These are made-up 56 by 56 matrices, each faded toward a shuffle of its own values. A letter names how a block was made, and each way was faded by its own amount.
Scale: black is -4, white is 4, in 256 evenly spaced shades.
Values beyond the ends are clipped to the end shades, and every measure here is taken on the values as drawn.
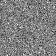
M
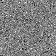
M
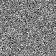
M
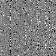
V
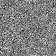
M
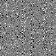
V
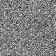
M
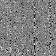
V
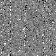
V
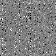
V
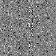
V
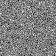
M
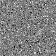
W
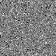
W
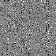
V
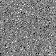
W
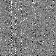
V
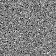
M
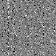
V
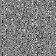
V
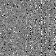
V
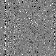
V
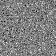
M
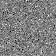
W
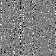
V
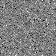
W
